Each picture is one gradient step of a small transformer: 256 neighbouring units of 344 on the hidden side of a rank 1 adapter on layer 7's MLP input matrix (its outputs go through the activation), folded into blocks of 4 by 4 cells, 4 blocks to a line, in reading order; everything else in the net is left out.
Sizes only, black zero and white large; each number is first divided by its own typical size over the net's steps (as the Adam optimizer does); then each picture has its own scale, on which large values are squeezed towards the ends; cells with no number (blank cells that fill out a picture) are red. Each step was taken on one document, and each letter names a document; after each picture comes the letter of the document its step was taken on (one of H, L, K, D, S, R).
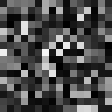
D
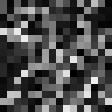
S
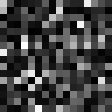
S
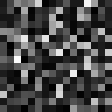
D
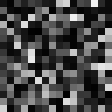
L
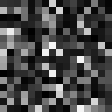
D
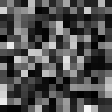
D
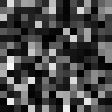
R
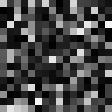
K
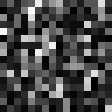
D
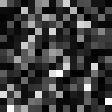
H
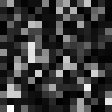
H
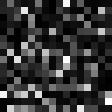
H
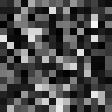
K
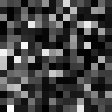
H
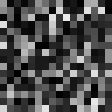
S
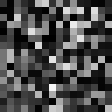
K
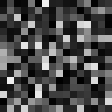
H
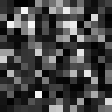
K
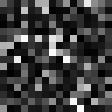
S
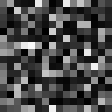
H
